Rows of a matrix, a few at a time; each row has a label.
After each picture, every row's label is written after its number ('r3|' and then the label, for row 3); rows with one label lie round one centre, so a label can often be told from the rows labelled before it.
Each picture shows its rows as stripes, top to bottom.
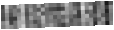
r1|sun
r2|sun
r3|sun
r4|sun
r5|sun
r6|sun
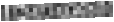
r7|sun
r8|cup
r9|cup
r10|sun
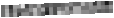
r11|sun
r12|cup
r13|cup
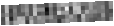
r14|cup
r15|cup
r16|cup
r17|sun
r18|sun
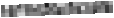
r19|cup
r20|sun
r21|sun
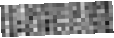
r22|sun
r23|sun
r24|sun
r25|sun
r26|cup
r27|sun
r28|cup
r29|sun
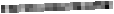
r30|sun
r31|sun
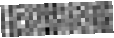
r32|cup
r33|sun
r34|cup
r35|cup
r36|sun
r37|sun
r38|cup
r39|cup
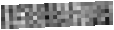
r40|cup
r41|cup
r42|sun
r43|cup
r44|sun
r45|sun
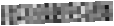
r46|cup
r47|sun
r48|sun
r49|cup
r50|sun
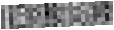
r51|cup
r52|sun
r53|cup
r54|sun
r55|sun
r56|cup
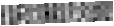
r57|cup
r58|sun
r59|cup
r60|cup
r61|sun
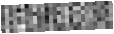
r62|sun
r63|cup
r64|sun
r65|cup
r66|cup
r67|sun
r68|sun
